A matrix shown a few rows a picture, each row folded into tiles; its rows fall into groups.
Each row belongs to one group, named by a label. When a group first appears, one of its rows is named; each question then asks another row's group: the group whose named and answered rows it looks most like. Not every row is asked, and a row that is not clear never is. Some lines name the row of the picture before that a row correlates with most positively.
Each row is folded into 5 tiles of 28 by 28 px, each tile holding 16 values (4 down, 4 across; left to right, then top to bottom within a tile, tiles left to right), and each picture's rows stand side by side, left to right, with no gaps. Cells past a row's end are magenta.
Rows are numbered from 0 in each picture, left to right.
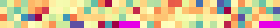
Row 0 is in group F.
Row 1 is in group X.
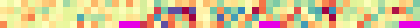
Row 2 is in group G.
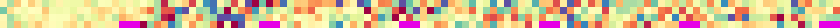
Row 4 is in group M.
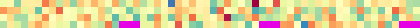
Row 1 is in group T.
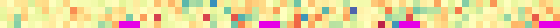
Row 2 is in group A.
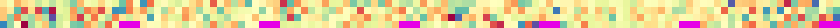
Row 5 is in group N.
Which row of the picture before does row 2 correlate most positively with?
0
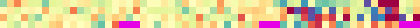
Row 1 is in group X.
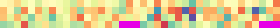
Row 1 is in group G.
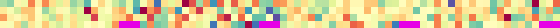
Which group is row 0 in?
X
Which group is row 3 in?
T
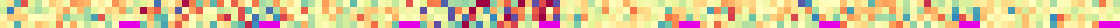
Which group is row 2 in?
G
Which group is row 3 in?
N
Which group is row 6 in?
N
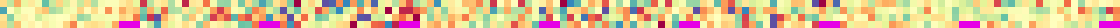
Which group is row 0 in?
M
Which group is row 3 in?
A
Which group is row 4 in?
A
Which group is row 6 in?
N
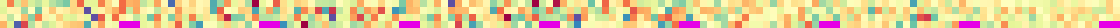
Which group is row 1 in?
T
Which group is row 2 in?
G
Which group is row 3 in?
T
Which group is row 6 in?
T
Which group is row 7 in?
G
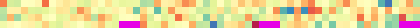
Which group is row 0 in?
A
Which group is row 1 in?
F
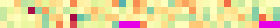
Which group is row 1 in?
N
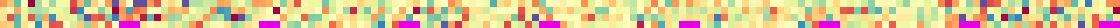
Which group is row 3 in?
M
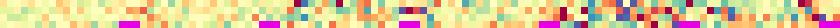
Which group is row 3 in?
M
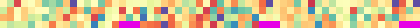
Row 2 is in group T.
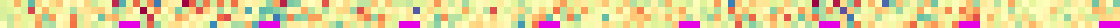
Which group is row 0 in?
T
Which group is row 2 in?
A
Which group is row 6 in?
M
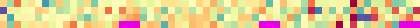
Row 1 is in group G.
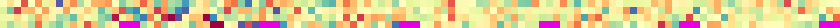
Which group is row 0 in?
X
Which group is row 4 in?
A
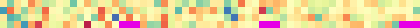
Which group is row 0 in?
M
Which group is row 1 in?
X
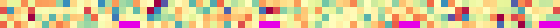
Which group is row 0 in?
N
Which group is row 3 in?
F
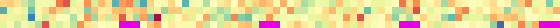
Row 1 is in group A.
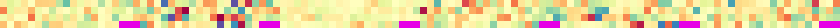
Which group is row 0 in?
N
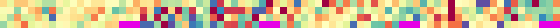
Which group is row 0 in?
G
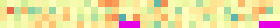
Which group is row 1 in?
X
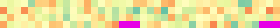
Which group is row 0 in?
N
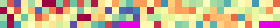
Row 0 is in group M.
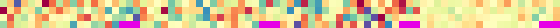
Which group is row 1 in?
G
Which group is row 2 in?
X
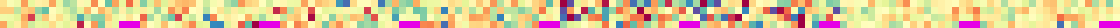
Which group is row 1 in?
F
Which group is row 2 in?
N
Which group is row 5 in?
A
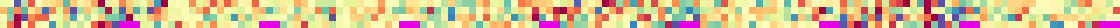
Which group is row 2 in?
G
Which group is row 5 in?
X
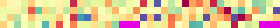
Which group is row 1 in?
A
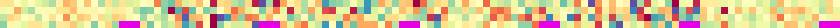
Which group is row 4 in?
T
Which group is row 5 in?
G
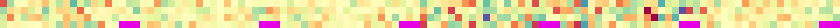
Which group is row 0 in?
A
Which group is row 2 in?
M
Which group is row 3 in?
F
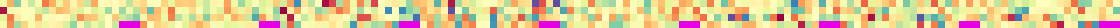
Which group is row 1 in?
N
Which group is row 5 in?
F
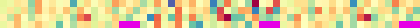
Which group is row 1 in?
T
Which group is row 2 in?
T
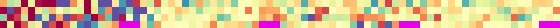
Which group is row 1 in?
M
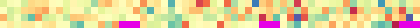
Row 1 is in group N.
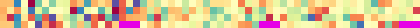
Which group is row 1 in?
A
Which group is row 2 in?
F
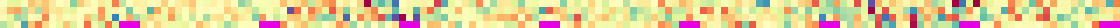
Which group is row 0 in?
M
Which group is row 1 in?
N
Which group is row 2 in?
N
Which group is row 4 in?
A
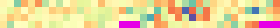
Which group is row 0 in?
X
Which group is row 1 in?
G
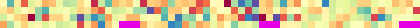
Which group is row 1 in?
N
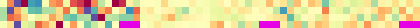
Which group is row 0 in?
X
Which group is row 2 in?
M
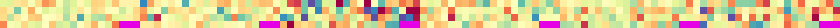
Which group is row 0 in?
F
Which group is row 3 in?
N
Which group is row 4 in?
G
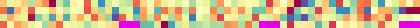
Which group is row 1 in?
G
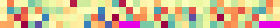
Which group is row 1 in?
G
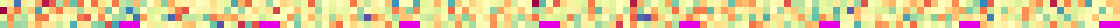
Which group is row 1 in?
F
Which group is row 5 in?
N
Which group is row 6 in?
X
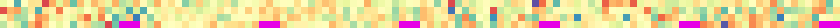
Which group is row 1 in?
M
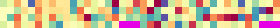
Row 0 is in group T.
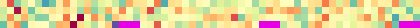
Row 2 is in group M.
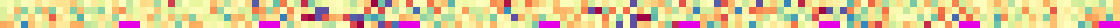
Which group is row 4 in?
T
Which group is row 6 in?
M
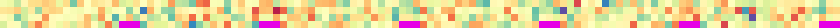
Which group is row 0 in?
M
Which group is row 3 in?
N
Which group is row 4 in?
M
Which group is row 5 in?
G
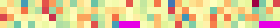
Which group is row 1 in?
T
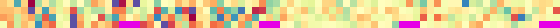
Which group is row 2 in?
G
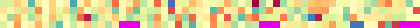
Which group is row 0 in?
T
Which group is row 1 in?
T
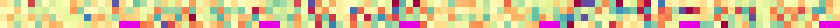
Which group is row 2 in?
T
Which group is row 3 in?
N
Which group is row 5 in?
G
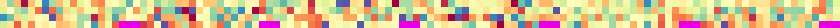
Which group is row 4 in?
X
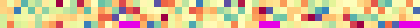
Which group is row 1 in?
X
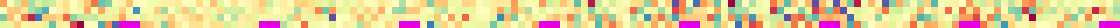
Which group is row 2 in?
G
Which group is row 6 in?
M
